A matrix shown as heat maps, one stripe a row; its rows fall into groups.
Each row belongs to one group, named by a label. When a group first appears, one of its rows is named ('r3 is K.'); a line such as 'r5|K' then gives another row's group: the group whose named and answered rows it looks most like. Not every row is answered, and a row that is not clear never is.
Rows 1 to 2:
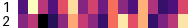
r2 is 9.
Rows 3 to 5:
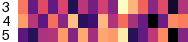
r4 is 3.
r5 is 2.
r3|2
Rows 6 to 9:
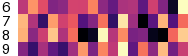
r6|9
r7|3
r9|2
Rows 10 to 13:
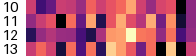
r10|2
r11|2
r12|2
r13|2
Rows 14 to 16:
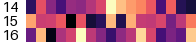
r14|2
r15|3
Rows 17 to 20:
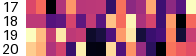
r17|9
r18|2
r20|3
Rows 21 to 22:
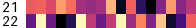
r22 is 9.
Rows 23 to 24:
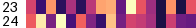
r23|2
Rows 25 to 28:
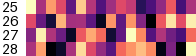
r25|3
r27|9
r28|9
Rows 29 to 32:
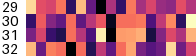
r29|3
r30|9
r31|9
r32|3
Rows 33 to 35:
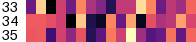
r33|9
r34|3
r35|3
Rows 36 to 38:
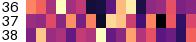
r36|3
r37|2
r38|9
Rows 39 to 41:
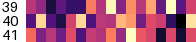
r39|2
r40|9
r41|2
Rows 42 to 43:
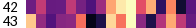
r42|2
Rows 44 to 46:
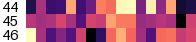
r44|2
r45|2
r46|3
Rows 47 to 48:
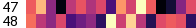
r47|9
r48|3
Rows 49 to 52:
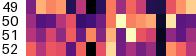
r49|3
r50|2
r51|2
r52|3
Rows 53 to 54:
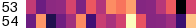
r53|2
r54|9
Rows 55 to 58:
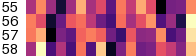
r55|9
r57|9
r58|9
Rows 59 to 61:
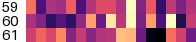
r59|2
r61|3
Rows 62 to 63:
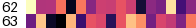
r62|3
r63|9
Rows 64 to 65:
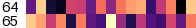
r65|3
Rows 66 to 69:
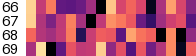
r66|3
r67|3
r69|9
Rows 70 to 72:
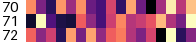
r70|3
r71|9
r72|2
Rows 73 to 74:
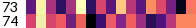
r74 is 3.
